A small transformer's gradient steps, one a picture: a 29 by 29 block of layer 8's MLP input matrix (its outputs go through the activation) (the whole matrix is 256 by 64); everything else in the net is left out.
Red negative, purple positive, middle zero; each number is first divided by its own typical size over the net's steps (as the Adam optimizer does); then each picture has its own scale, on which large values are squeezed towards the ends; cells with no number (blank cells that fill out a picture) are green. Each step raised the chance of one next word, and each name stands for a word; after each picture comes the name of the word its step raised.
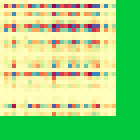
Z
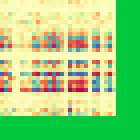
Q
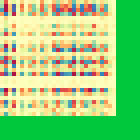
Q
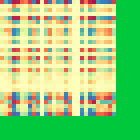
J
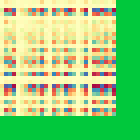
Q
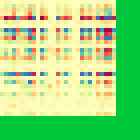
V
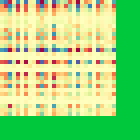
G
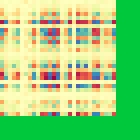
Z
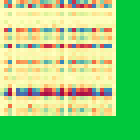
Q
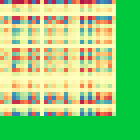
J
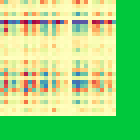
V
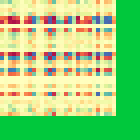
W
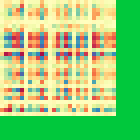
W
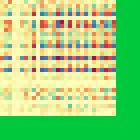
W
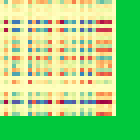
V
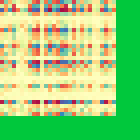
Q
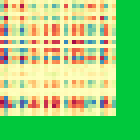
V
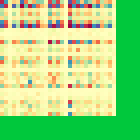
Z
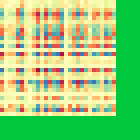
W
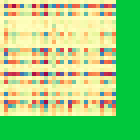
G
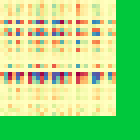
Z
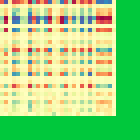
G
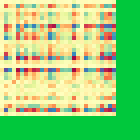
W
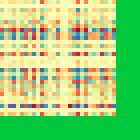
W
